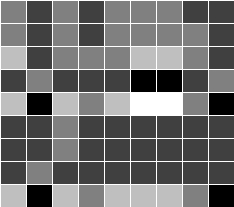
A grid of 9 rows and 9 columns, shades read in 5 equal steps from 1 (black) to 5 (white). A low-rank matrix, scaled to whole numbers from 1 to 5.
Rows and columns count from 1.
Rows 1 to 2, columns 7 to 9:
3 2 2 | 3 3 2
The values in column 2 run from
1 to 3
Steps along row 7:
same up down same same same same same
